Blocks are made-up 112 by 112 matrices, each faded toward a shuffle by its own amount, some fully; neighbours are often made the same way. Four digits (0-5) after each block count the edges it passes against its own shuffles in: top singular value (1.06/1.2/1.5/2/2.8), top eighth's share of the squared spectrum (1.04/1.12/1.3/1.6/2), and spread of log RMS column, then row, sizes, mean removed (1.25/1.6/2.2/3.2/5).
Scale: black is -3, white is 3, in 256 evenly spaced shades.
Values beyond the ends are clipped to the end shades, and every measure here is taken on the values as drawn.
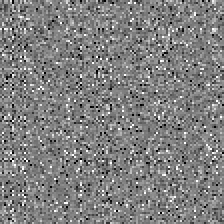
4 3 2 2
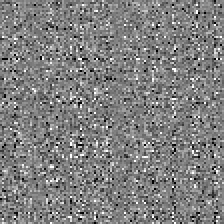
2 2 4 3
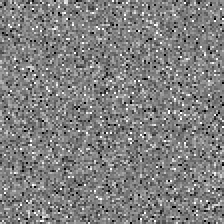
0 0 0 0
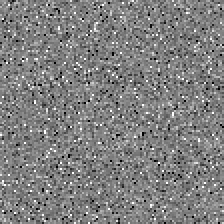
0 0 0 0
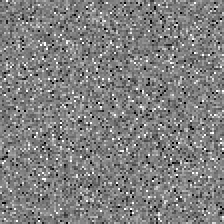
0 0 0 0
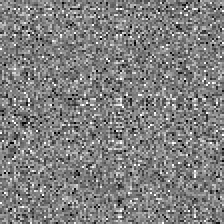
4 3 2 2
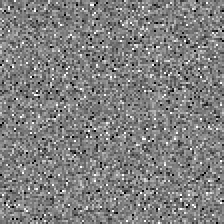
0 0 0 1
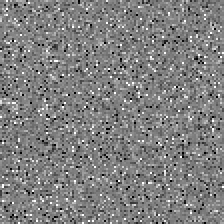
2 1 0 0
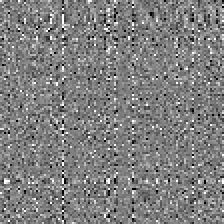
5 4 4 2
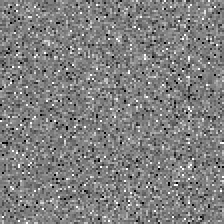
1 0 0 0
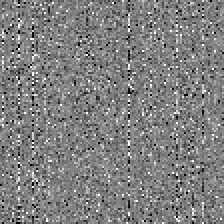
2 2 3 0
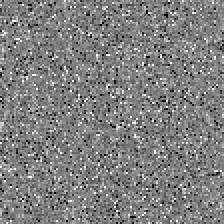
0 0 0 0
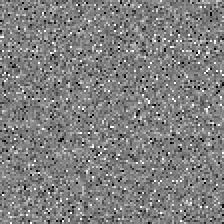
2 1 0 0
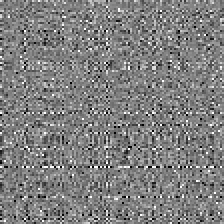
5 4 3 3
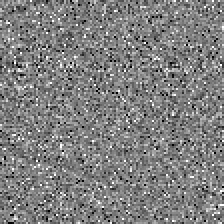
3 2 1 1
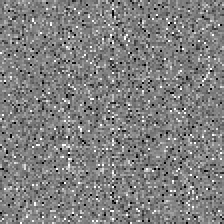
1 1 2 0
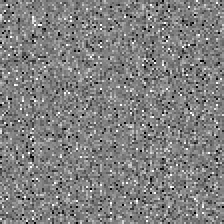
1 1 2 0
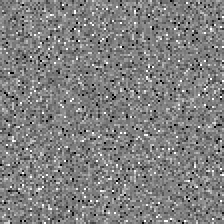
0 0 0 0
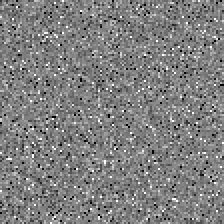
0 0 0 0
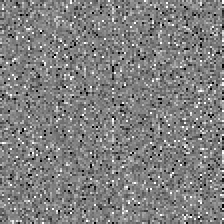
1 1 2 0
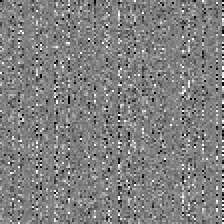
2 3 4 0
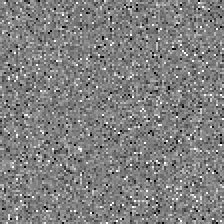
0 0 1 0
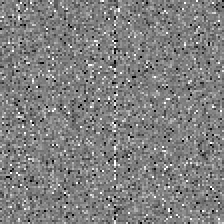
2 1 2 0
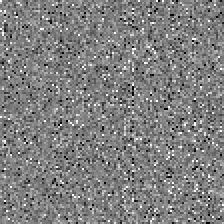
1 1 2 0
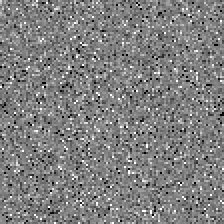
1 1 0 0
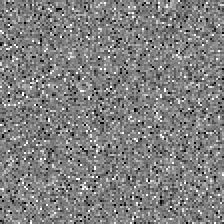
2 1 0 0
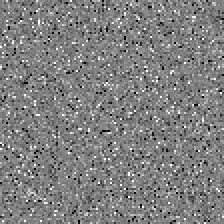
2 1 0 0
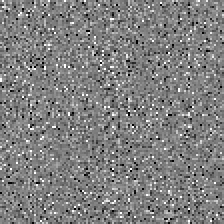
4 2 1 1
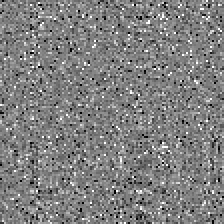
4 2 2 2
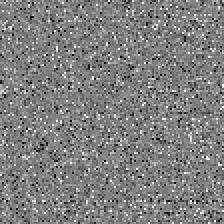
2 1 0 0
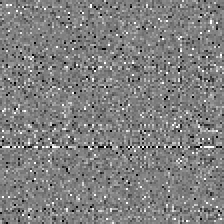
4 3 1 2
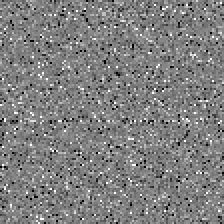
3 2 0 1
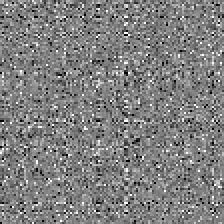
5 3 2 2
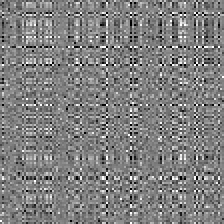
5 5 4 4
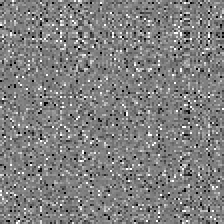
4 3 2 2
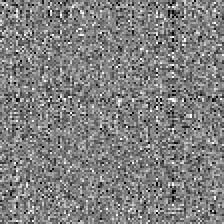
4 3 3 2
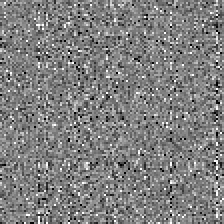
4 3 3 1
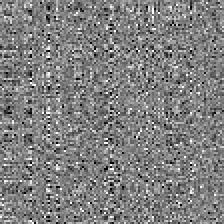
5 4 3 2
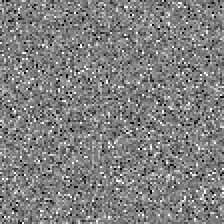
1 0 0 0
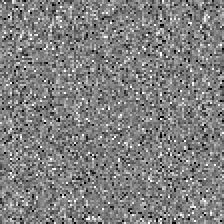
3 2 2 0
